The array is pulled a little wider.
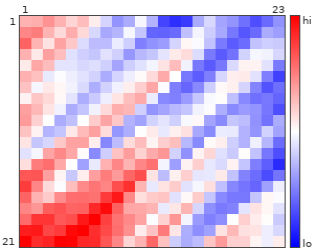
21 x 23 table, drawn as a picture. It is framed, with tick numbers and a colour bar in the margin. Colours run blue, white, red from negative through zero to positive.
Lone odd cells: none. Ninth with the highest average: bottom left. Mirror symmetry: none. Grain: diagonal, up to the right. Average level on the scale: 50%. Slope: up to the bottom left.
